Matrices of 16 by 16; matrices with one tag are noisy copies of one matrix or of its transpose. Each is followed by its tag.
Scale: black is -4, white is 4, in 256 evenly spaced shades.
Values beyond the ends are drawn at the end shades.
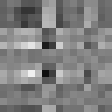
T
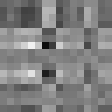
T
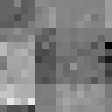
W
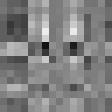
T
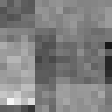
W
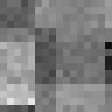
W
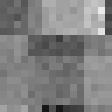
W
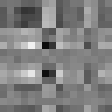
T
